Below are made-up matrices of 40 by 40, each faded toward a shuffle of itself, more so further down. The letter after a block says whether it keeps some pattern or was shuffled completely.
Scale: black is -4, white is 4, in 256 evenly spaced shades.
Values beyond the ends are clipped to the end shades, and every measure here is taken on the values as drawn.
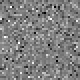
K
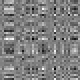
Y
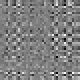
Y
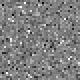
K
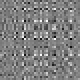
Y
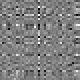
Y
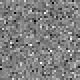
K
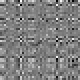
Y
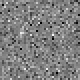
K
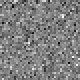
K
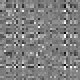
Y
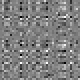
Y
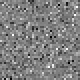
K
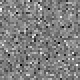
K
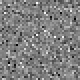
K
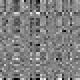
Y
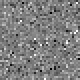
K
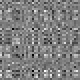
Y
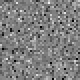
K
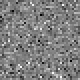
K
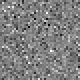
K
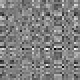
Y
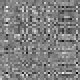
Y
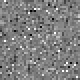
K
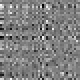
Y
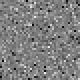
K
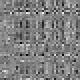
Y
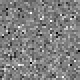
K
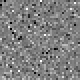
K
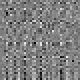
Y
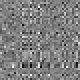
Y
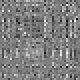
Y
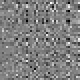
Y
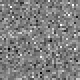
K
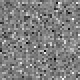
K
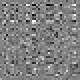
Y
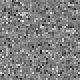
K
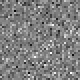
K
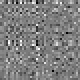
Y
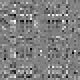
Y
